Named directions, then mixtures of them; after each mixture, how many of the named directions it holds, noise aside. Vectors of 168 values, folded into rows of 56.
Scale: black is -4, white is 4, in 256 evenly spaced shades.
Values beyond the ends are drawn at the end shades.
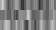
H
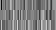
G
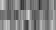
one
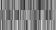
two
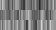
two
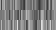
two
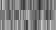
two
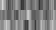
one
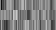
two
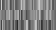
two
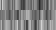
two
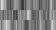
two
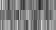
two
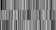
two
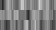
one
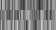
two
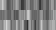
one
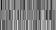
one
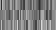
two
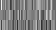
one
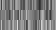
two
